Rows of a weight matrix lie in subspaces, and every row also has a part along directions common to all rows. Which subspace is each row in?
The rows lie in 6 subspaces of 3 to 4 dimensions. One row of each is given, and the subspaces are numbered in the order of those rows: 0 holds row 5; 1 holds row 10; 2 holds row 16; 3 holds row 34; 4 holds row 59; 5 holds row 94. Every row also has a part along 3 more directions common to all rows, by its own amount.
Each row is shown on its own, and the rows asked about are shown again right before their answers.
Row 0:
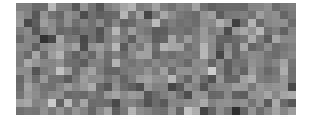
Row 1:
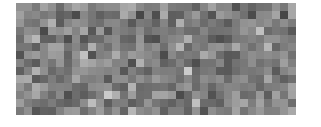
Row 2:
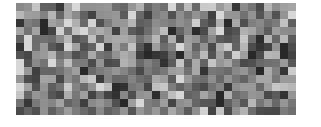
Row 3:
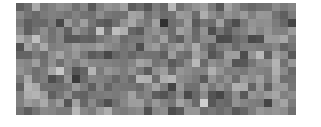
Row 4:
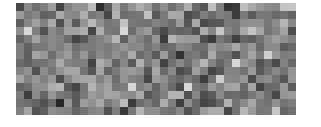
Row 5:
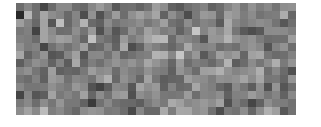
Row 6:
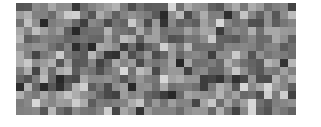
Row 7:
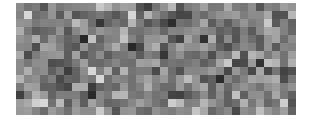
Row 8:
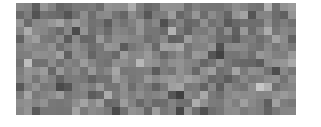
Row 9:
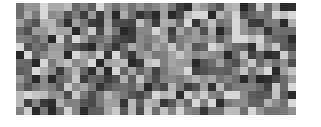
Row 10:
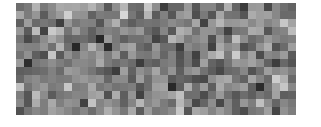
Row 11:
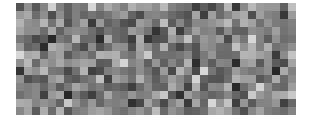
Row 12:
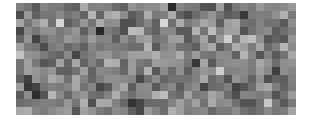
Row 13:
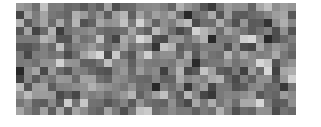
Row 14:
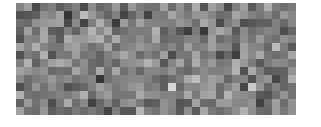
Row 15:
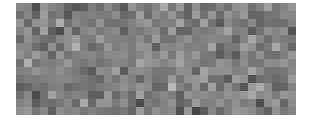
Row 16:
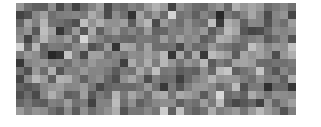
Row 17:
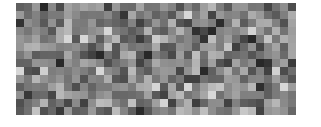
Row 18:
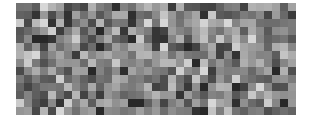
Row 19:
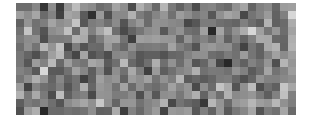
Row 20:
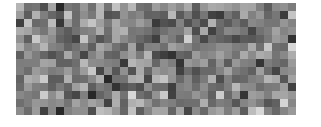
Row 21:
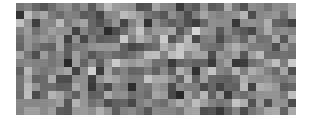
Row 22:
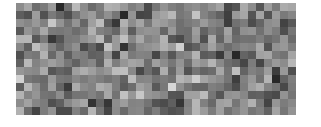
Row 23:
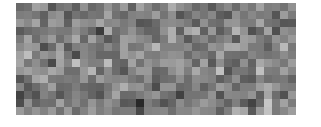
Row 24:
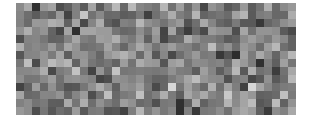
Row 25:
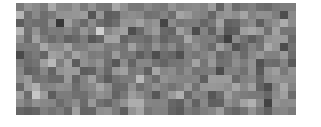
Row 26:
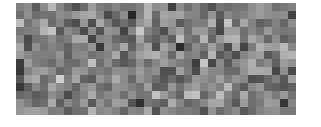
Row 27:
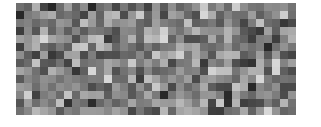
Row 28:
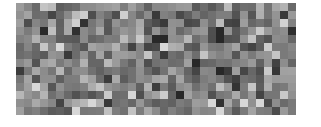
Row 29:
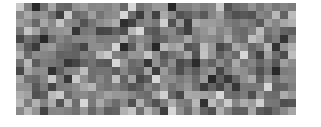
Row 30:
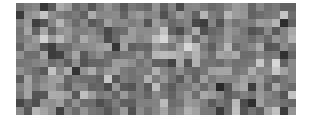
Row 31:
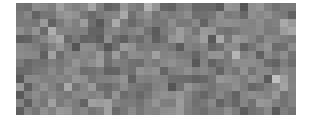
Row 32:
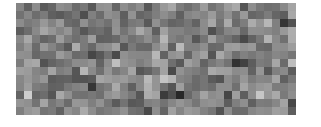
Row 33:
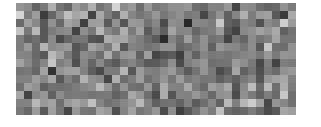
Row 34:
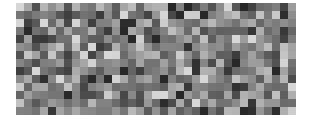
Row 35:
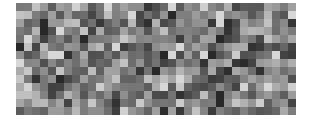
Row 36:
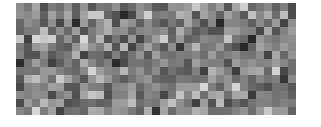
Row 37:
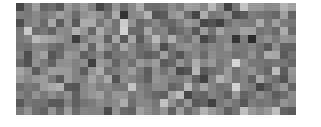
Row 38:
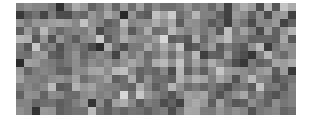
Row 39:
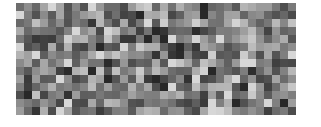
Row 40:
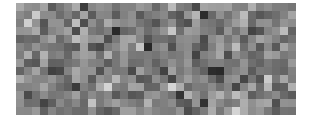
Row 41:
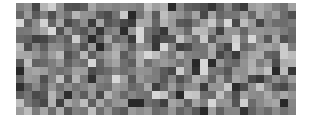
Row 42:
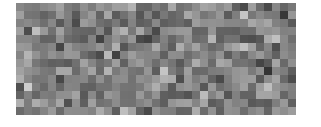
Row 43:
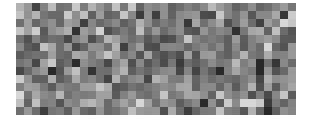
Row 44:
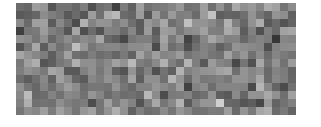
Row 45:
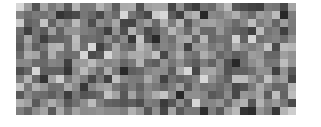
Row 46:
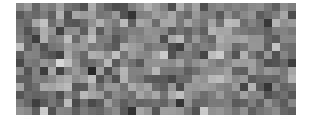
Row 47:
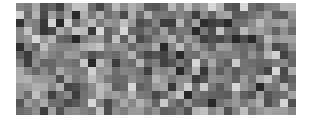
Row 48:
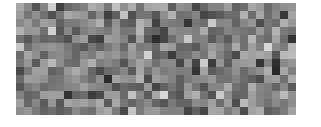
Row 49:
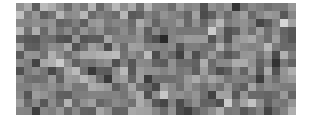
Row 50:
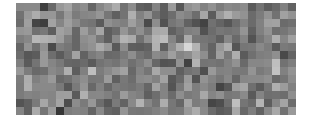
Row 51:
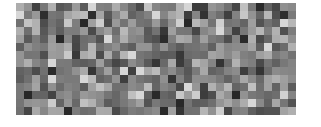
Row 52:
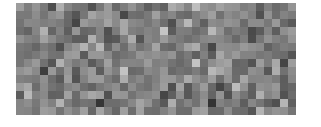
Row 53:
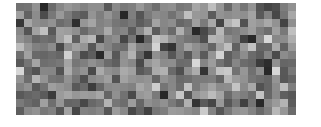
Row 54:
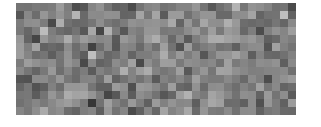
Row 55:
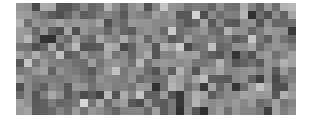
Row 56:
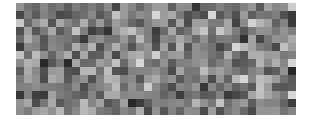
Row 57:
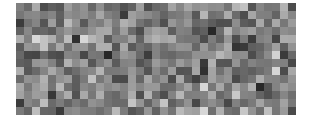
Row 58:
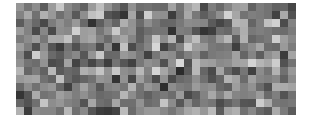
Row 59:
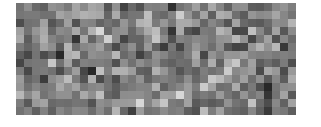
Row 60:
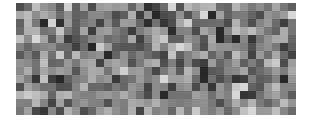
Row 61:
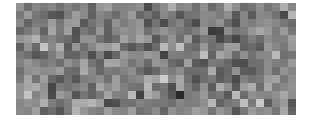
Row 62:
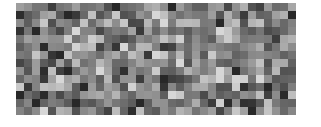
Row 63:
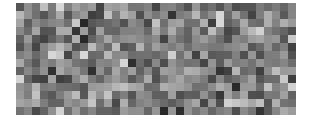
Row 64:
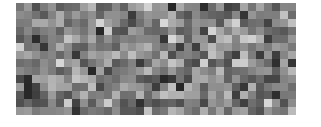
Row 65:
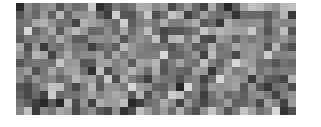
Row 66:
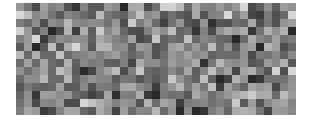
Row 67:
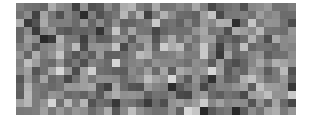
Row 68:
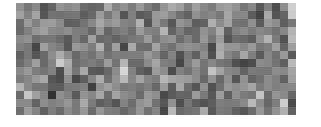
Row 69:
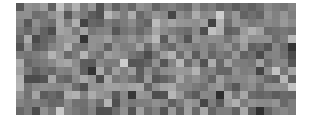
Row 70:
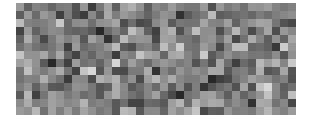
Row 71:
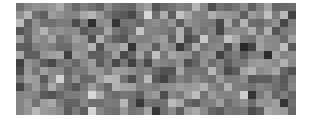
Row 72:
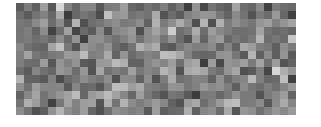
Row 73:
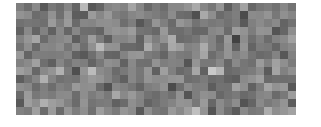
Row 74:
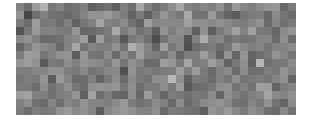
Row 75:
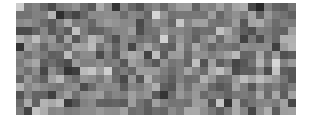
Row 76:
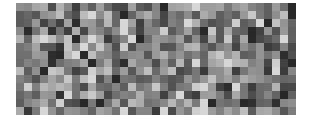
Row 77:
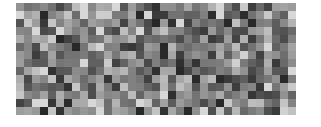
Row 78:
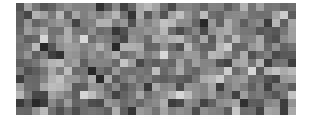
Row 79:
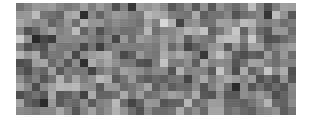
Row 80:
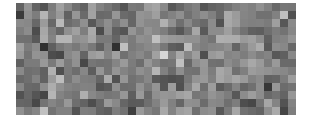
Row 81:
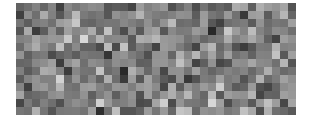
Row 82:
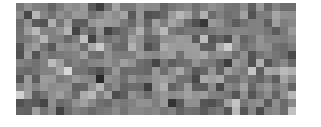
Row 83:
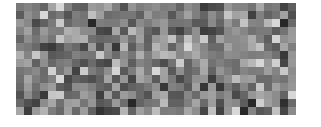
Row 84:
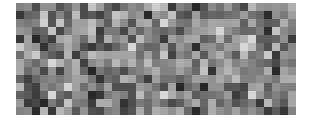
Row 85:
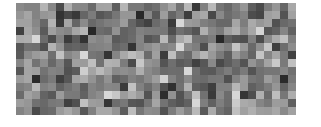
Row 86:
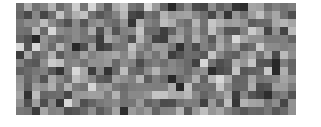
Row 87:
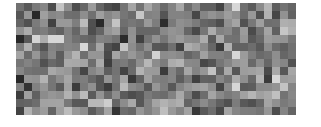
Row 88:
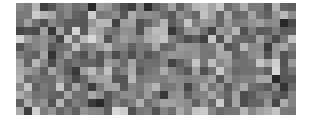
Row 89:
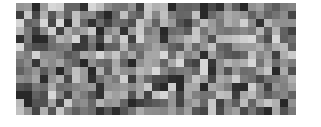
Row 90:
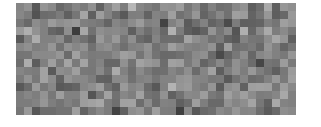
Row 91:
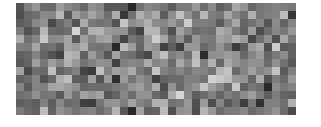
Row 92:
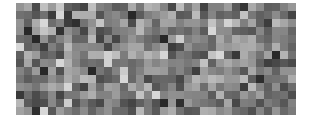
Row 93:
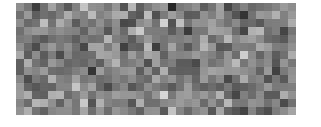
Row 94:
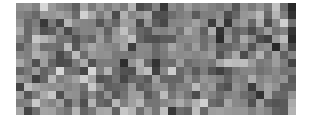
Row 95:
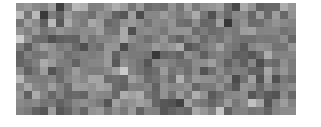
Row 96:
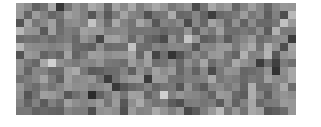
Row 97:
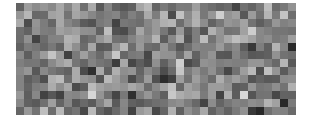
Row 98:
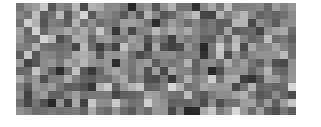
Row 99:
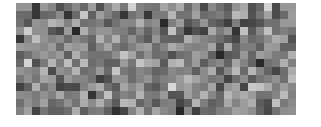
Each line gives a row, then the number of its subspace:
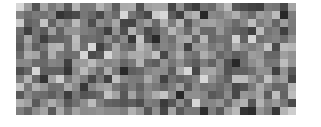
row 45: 3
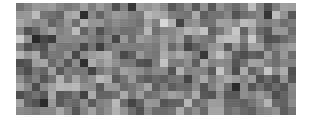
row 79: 1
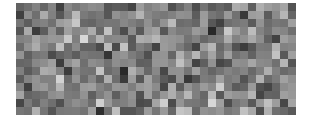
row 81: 5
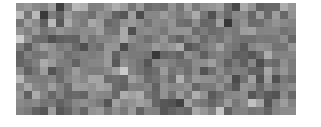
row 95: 1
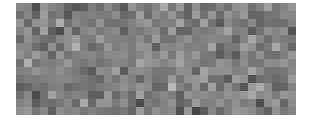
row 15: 1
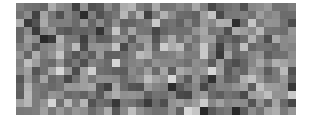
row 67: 4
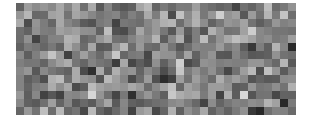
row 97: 2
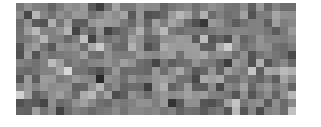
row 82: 0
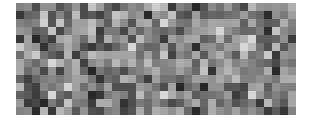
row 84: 2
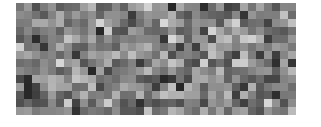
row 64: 4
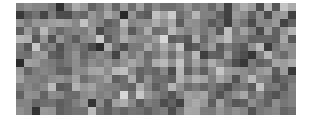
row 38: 1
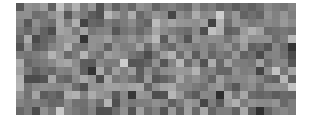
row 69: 2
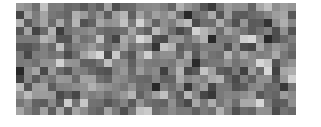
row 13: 5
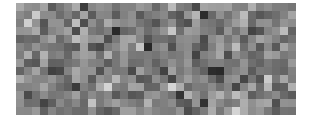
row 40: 4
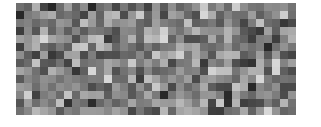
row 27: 0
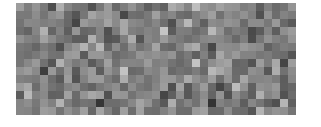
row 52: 5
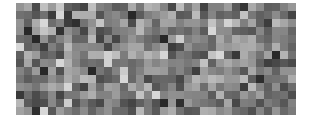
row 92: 5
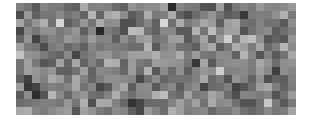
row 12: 4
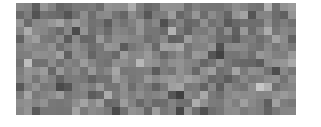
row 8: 1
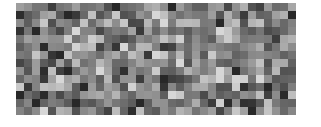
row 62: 3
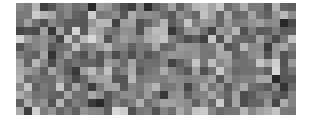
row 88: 1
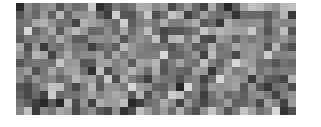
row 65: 3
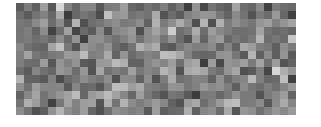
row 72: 2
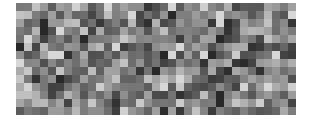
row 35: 2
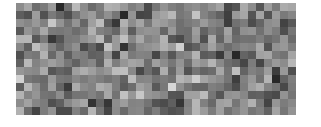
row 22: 1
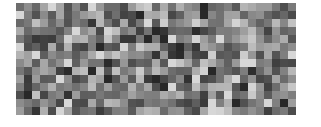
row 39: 0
